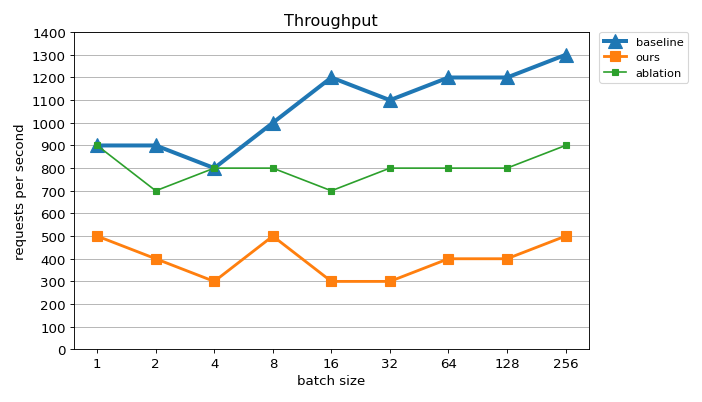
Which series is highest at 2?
baseline
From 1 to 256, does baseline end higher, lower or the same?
higher
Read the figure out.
Title: Throughput
x-axis: batch size, ticks 1 2 4 8 16 32 64 128 256
y-axis: requests per second, ticks 0 100 200 300 400 500 600 700 800 900 1000 1100 1200 1300 1400
Legend: baseline, ours, ablation
Values:
baseline: 900 900 800 1000 1200 1100 1200 1200 1300
ours: 500 400 300 500 300 300 400 400 500
ablation: 900 700 800 800 700 800 800 800 900
